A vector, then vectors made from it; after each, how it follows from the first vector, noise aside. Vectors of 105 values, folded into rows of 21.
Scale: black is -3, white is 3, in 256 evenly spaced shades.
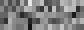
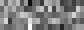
negated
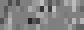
partly zeroed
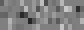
partly zeroed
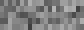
shrunk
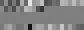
partly zeroed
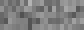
shrunk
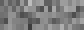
shrunk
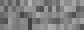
shrunk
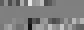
partly zeroed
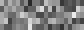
negated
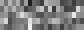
negated
